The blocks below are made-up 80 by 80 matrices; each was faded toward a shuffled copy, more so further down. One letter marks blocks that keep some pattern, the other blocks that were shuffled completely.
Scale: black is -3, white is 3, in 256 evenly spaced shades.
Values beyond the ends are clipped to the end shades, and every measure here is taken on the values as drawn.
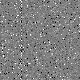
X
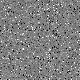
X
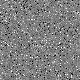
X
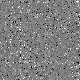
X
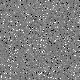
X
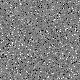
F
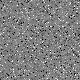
F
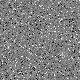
F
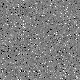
X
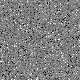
F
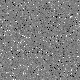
F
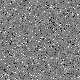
F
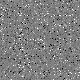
X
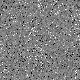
X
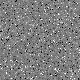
F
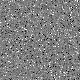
F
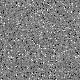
X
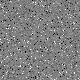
F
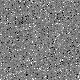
F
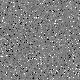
F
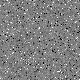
F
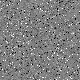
F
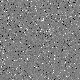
F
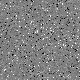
F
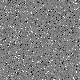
F
